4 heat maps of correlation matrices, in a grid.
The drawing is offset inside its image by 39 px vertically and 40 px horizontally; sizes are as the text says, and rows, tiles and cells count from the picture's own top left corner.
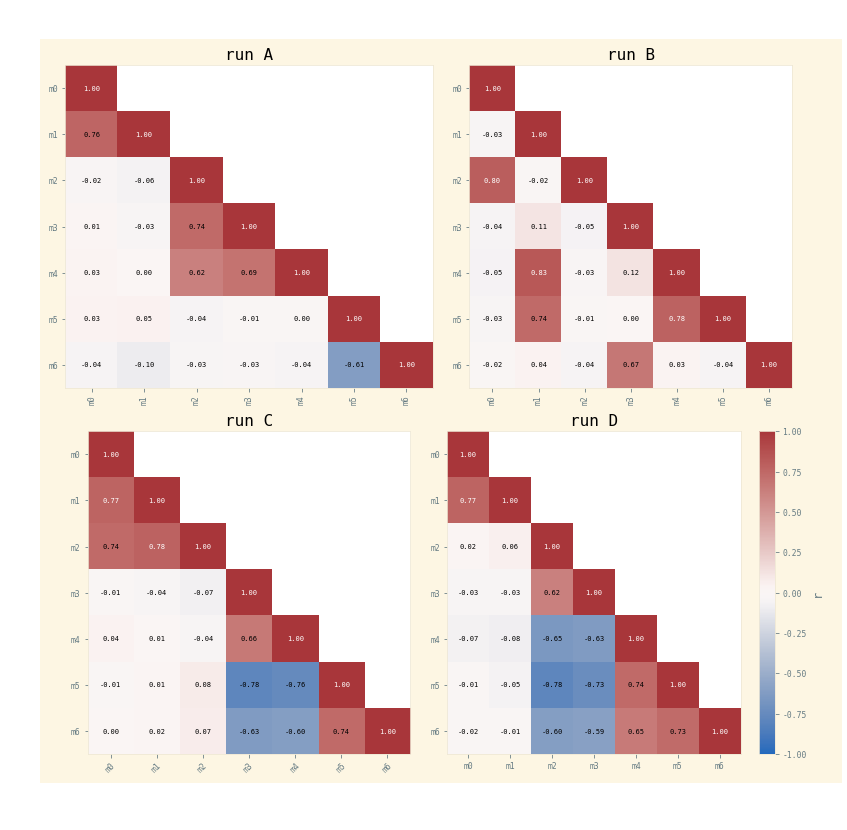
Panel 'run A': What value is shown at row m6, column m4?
-0.04
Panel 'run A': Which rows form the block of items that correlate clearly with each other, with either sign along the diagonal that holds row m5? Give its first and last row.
m5 to m6
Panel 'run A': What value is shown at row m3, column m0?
0.01
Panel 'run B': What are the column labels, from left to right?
m0, m1, m2, m3, m4, m5, m6
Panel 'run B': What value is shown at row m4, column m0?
-0.05
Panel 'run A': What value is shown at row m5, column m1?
0.05
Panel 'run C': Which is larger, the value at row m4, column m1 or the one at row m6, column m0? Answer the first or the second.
the first
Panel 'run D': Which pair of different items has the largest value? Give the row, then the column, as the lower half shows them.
m1, m0
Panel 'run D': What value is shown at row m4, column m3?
-0.63
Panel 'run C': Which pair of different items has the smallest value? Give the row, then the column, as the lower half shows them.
m5, m3
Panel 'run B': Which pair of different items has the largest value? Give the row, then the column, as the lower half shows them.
m4, m1
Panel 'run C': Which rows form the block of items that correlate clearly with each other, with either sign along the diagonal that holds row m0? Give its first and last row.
m0 to m2
